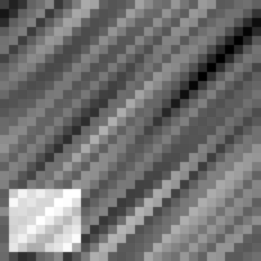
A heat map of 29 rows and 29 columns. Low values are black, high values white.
Ninth with the highest average: bottom left. Odd patch: higher, in the bottom left. Grain: diagonal, up to the right. Ninth with the lowest average: top right.
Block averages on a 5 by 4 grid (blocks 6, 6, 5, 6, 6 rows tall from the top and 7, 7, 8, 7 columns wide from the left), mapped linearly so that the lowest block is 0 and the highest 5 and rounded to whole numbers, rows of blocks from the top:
1 1 2 0
1 1 1 0
1 1 1 1
3 2 1 2
5 3 2 2
